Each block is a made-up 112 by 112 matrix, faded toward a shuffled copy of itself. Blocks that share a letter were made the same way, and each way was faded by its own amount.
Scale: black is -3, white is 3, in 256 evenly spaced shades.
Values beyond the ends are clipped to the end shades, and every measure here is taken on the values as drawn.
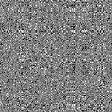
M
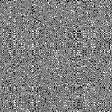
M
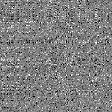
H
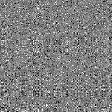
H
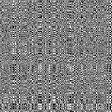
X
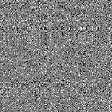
H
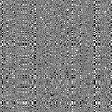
X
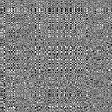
X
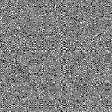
M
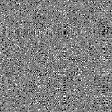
H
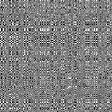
X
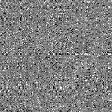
H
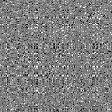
M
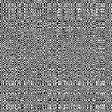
X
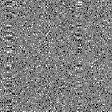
H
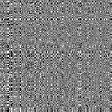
X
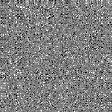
H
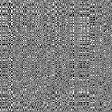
X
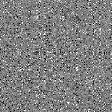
H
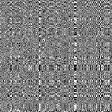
X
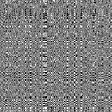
X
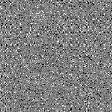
H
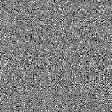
H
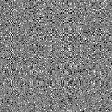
M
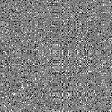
M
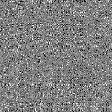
H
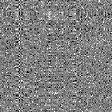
M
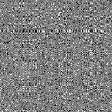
M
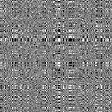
X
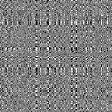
X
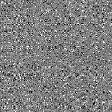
H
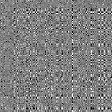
X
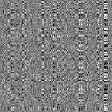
X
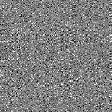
H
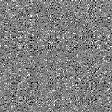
H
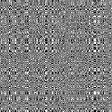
X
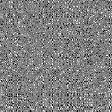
M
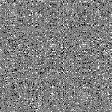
H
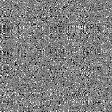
H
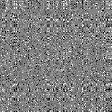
M
